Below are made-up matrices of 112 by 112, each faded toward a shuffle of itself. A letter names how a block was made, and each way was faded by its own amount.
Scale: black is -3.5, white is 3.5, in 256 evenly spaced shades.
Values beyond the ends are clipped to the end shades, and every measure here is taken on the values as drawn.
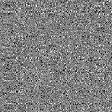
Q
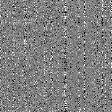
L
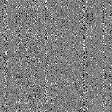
L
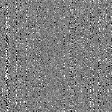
L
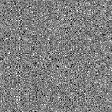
Q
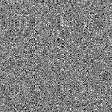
Q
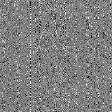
L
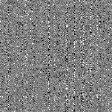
L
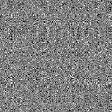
Q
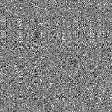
Q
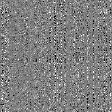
L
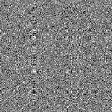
Q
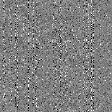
L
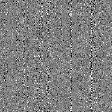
L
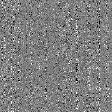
L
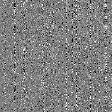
L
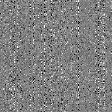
L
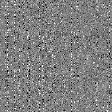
L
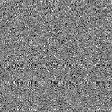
Q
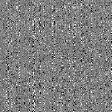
L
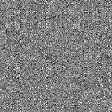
Q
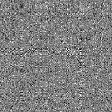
Q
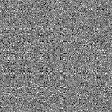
Q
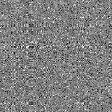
Q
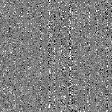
L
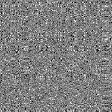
Q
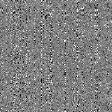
L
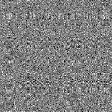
Q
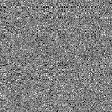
Q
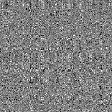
Q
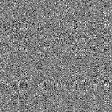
Q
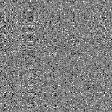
Q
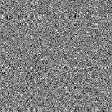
Q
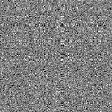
Q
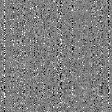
L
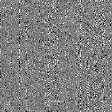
L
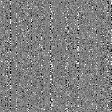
L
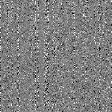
L
